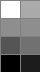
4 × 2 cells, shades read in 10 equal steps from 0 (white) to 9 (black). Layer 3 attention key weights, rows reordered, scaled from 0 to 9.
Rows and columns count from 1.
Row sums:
3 8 11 17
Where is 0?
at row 1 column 1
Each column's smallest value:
0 3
